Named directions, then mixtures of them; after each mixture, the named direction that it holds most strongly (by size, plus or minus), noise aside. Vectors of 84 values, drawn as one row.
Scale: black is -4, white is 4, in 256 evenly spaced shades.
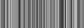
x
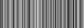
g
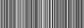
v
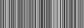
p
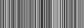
p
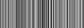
v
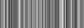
x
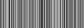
p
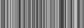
x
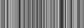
x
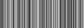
g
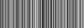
v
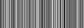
p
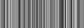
x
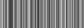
g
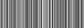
v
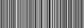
v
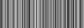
g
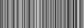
g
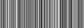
p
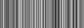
p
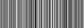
v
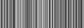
v
